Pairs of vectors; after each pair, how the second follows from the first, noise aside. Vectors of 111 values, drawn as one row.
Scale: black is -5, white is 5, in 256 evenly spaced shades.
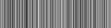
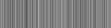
shrunk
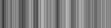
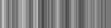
negated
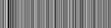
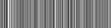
negated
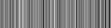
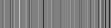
partly zeroed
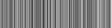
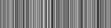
negated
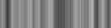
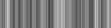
negated
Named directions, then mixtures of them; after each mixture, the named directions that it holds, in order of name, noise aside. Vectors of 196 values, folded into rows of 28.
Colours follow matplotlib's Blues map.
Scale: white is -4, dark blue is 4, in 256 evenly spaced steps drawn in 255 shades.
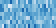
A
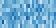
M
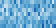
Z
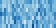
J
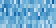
Z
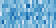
M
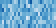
A, M, Z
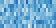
A, J, Z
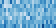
A, M, Z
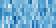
A, J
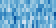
J, M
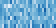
A, J, Z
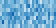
M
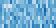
A, J, Z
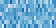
A, M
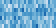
A, J, M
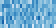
J, M, Z
